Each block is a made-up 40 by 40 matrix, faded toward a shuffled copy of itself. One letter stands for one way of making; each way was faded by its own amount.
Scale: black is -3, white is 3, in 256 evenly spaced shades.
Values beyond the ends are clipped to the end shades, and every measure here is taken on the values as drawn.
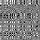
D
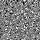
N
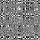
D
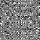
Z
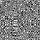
Z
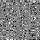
Z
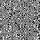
Z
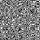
Z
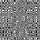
D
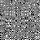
Z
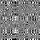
D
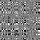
D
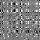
D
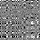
D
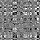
D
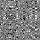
Z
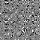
Z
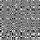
D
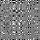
D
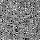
N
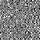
Z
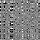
D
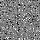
N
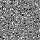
N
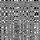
D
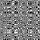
D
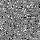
N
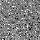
N
